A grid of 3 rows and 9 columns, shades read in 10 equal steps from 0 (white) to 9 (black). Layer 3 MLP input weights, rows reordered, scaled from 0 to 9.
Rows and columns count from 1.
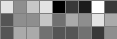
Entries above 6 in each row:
4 0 1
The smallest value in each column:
1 3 2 1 5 3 4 0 3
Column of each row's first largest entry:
5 1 8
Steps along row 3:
down same up up same down up down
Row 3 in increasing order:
3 3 4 5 5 6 6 6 7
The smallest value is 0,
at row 1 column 8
